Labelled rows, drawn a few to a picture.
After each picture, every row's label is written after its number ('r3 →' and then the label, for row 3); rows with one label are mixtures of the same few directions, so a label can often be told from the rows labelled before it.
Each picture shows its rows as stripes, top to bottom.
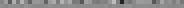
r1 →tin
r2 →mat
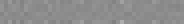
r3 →tin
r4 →mat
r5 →mat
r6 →mat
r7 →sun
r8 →tin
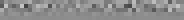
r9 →sun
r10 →mat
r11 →sun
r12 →mat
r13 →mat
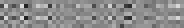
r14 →sun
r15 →mat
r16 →tin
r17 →mat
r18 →mat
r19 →mat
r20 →tin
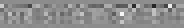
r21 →sun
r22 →sun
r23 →sun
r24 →tin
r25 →mat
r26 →tin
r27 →tin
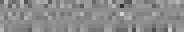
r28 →mat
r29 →tin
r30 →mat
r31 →tin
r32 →mat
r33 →tin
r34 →sun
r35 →sun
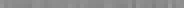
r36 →sun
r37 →sun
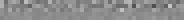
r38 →mat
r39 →sun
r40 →tin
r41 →mat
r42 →sun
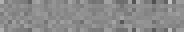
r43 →sun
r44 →tin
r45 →sun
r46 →mat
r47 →tin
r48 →tin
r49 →mat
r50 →sun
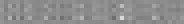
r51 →mat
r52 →tin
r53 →mat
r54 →tin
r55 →tin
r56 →sun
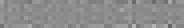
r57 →sun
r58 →mat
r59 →tin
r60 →sun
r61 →mat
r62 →sun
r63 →sun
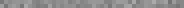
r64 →sun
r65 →mat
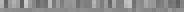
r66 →mat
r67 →mat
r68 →sun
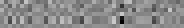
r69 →mat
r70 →tin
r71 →sun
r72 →tin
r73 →tin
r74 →tin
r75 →tin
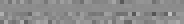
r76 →tin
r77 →mat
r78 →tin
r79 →sun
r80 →tin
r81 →mat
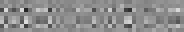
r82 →mat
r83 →tin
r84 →mat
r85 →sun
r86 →mat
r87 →mat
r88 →mat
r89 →sun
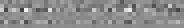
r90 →tin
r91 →sun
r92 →mat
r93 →sun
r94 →mat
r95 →mat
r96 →mat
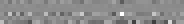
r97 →tin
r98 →mat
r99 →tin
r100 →tin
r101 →tin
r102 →sun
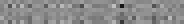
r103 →tin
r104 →tin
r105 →sun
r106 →tin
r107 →sun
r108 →tin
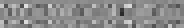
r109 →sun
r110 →mat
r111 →tin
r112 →tin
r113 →mat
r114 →mat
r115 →sun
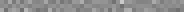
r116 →tin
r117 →tin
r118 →mat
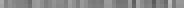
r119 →sun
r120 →sun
